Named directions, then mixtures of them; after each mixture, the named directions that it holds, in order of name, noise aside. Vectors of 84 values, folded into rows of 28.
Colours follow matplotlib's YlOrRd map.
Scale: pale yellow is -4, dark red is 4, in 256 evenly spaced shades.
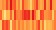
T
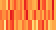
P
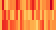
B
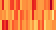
B, T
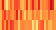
B, P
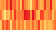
T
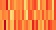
P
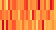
B, P, T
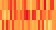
P, T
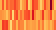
B, T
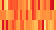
B, P, T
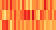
T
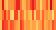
B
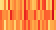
B, P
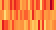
B, P, T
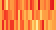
B, P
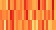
P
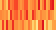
B, P, T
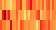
B, T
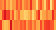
T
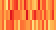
P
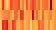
B, T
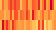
B, P, T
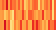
P, T
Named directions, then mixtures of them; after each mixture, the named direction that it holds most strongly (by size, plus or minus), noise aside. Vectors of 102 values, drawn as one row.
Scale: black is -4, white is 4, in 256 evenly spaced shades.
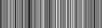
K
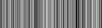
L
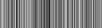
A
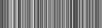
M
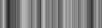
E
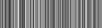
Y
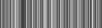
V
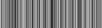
V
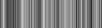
E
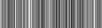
K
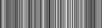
K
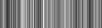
E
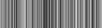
V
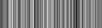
M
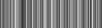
V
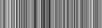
A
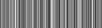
V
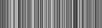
M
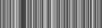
V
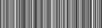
V
